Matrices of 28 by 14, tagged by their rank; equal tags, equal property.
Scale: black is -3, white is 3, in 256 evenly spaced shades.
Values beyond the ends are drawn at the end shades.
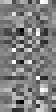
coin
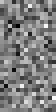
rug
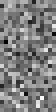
rug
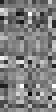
coin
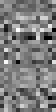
coin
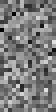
rug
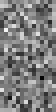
rug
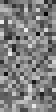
rug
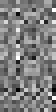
coin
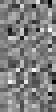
coin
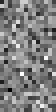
rug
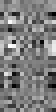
coin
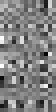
coin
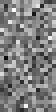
rug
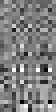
coin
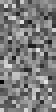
rug
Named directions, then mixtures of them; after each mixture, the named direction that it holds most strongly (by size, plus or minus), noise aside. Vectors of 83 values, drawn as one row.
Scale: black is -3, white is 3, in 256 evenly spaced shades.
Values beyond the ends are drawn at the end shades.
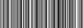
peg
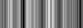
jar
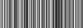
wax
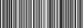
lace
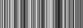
wax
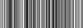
wax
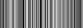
wax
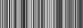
jar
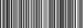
lace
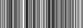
jar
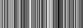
wax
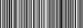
lace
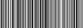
lace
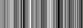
jar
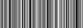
peg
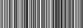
wax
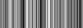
jar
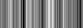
jar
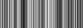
jar
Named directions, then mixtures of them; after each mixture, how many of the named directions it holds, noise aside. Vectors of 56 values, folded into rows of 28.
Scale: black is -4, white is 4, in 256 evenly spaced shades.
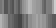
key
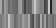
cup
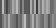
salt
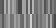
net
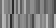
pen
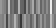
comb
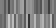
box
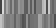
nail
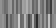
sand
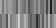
three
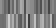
one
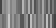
three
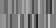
one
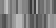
two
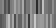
two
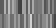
one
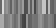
one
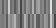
two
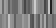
one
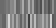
two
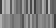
two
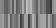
three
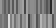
three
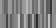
one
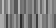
three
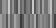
three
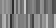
one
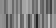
one
